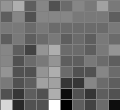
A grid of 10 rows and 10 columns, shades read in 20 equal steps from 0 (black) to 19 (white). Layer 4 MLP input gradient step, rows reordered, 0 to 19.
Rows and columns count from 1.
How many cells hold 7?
17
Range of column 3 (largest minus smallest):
3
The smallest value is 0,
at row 10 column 6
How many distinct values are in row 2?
4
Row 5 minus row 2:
3 -3 -1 1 3 -2 -1 -2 0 4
